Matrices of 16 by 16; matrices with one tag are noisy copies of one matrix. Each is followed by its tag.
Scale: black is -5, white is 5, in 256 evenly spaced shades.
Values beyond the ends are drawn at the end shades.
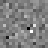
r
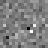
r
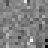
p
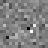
r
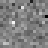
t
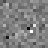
r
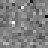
t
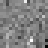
p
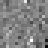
p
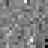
p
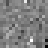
p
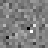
r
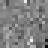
p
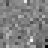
p
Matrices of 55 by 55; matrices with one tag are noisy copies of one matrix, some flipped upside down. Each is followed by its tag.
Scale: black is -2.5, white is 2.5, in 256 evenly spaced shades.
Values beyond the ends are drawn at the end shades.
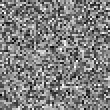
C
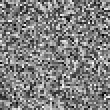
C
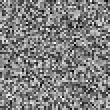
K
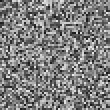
C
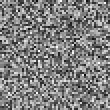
K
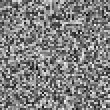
C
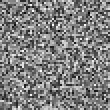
C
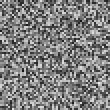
K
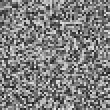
C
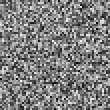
K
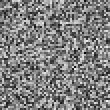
C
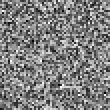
C
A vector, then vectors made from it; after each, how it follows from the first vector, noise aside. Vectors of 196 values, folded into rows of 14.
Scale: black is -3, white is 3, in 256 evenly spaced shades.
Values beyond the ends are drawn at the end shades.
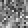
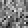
negated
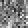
copied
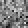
negated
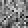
negated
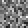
sign-scrambled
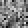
negated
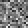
sign-scrambled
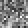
copied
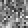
copied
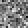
sign-scrambled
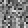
sign-scrambled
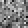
negated
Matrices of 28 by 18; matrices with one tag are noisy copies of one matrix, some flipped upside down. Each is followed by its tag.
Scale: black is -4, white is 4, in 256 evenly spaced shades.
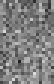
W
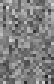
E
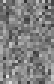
E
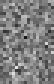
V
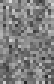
E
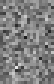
V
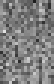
W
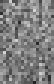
W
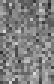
W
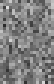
E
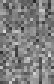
W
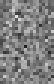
V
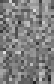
W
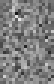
V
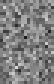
V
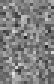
V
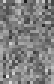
E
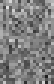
E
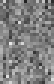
E
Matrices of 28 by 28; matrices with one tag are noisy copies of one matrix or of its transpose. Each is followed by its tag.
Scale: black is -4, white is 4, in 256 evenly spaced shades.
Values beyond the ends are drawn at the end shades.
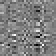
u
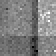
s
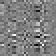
u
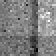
s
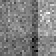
s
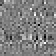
u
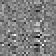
u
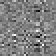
u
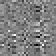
u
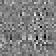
u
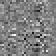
u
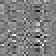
u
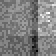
s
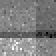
s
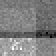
s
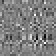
u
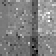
s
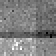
s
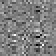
u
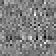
u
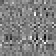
u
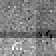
s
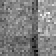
s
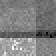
s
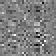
u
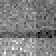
s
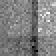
s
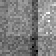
s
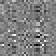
u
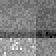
s
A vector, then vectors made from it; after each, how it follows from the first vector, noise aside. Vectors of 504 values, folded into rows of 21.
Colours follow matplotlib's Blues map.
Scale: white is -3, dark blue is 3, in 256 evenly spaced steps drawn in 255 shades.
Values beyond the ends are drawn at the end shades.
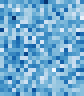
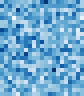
sign-scrambled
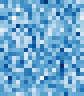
sign-scrambled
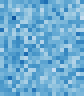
shrunk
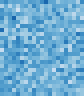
shrunk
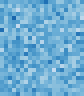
shrunk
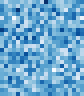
sign-scrambled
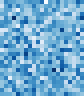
sign-scrambled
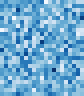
sign-scrambled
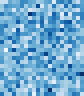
wrapped around
